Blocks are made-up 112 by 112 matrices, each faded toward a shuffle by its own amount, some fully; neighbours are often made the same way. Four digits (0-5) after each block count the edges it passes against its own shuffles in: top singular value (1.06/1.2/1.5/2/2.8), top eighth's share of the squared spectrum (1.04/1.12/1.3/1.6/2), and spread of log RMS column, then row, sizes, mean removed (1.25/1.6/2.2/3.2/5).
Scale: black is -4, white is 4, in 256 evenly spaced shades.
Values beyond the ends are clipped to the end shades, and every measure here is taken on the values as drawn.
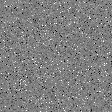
0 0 0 0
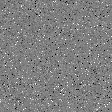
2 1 0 0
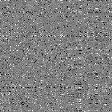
4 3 2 3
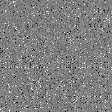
4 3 1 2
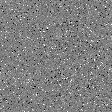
1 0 0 0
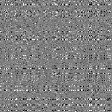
5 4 3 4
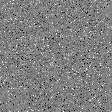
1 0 0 0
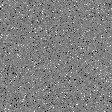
0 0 0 0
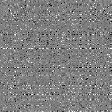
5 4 2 3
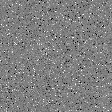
2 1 0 0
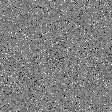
0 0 0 1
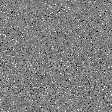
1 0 0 1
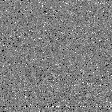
2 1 0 2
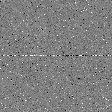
3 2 0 1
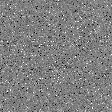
1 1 0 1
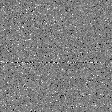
2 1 0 1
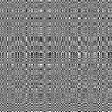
5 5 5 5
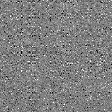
4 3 2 2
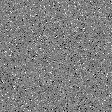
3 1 0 0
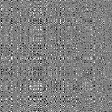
5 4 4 3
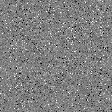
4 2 1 1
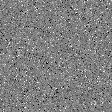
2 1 0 0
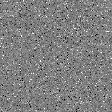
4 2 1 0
